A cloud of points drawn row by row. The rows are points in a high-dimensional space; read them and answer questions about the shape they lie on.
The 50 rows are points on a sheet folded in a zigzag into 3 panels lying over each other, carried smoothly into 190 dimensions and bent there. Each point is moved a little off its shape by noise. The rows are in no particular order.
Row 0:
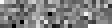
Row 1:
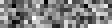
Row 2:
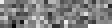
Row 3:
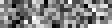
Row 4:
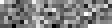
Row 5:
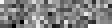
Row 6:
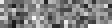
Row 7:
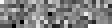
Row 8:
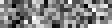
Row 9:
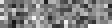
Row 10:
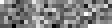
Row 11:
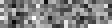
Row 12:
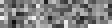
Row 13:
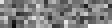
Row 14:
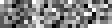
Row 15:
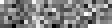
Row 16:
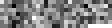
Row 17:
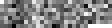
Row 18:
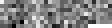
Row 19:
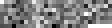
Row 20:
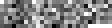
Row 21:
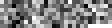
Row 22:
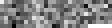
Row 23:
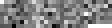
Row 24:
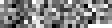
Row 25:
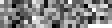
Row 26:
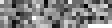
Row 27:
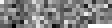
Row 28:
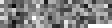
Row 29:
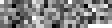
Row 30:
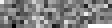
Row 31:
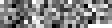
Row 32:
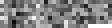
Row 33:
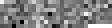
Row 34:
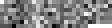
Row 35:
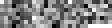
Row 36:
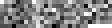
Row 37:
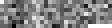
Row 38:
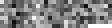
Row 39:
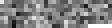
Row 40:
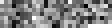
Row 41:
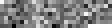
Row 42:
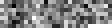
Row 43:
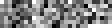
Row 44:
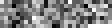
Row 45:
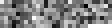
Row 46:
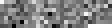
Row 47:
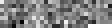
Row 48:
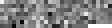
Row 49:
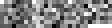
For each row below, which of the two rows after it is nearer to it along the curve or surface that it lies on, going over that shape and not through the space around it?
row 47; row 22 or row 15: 15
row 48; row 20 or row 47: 47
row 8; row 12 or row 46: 12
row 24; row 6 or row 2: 6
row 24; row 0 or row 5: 5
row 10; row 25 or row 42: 25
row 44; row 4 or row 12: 12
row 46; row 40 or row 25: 40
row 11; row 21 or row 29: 21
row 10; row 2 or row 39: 39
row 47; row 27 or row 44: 27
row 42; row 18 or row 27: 18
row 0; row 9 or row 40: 9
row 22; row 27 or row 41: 41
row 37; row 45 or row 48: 48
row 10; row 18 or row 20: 20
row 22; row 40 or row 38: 40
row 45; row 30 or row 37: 30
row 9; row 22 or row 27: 27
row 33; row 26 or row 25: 26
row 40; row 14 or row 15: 14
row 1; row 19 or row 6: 6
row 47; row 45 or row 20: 20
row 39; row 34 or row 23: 23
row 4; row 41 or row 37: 41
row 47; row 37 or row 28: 28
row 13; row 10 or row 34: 10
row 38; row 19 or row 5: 5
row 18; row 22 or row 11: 11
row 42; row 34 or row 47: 47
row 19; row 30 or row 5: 30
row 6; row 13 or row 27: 27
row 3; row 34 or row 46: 34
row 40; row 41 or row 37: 41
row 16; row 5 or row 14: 14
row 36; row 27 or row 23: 23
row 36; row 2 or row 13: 13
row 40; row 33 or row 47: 33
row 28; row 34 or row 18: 18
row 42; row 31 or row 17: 31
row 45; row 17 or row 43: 43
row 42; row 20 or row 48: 48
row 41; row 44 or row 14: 14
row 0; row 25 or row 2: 2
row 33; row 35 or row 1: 35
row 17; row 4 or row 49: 49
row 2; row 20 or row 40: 20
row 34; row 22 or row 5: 5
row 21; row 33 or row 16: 16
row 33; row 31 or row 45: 45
